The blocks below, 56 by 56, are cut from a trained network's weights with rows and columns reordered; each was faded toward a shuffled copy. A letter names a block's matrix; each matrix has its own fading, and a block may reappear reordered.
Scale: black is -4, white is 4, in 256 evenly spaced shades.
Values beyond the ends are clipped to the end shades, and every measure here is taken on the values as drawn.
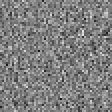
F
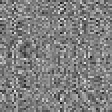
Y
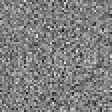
F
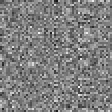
Y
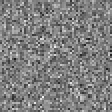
F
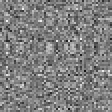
Y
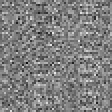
Y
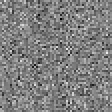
F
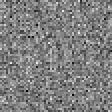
F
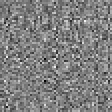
Y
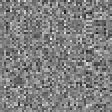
Y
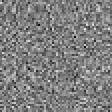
Y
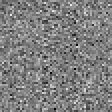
F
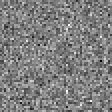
F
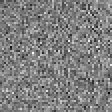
F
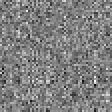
Y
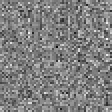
Y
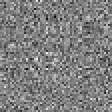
Y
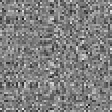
Y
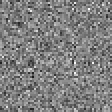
F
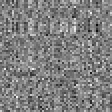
Y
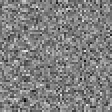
F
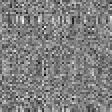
Y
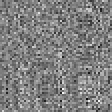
Y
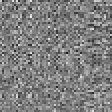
Y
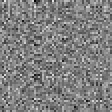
Y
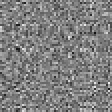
Y
